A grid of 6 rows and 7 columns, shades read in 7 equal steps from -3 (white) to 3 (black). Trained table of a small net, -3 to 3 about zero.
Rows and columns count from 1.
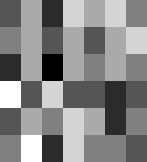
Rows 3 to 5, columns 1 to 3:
2 -1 3 | -3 1 -2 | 1 -1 0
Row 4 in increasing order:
-3 -2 1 1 1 1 2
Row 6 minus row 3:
-2 -2 -1 -1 0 1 1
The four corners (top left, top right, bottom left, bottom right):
1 0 0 1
